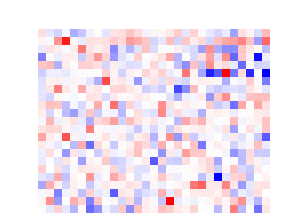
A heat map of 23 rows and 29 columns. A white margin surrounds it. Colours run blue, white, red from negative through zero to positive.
Values change most from cell to cell in the top right. A few values lie far out on both sides of the bulk. There is no overall slope. In the top right lies a patch that is rougher than the rest. Fine speckle covers the field. No regular stripes run through it.
